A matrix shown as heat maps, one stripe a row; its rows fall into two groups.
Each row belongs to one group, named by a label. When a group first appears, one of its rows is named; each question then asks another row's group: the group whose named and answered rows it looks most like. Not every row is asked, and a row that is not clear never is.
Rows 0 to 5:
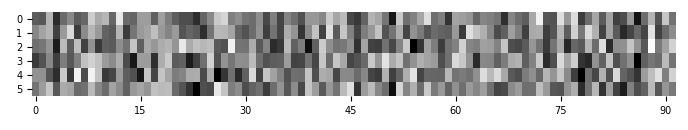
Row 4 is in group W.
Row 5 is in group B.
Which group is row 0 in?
B
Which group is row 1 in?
B
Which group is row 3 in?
B
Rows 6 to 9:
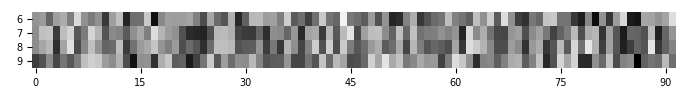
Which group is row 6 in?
W
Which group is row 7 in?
B
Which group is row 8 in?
B
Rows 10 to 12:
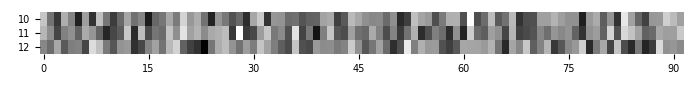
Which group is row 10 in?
W
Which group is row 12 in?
B
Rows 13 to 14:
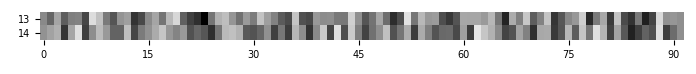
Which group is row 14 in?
B
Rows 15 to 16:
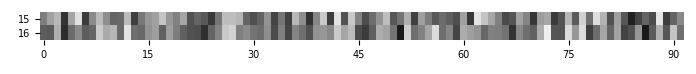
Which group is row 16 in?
B
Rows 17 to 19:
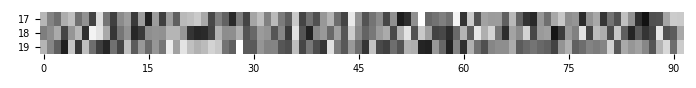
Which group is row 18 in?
B
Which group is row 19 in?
W
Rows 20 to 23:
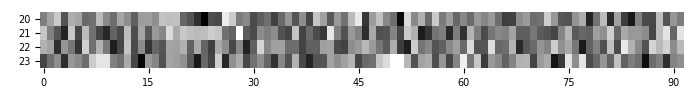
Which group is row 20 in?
B
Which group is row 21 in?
W
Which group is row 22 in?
W
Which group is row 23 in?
B
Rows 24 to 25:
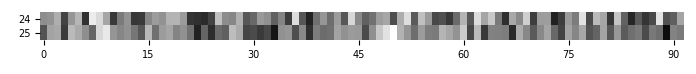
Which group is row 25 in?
B
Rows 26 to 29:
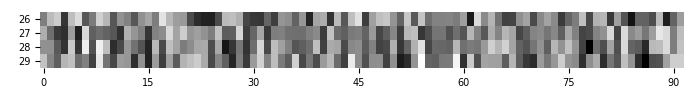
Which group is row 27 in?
W
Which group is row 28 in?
W
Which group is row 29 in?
W
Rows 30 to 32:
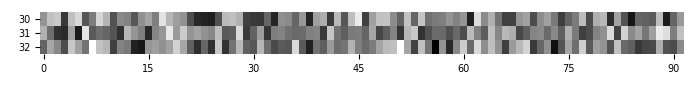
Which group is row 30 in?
B
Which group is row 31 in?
W
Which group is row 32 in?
B
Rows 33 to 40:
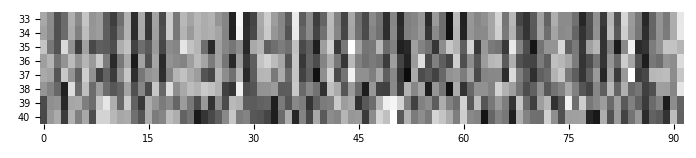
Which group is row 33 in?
W
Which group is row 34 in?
W
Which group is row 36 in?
W
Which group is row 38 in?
W
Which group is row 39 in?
B
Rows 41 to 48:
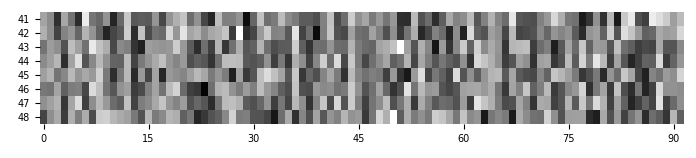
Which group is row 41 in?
W
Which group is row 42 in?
W
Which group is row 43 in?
B
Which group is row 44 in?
B
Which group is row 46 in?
B
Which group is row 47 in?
B
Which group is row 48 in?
B
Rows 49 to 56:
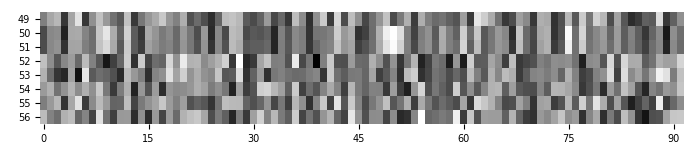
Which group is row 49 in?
B
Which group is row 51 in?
B
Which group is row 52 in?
W
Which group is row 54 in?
W
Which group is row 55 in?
B
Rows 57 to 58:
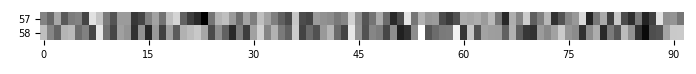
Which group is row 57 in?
B
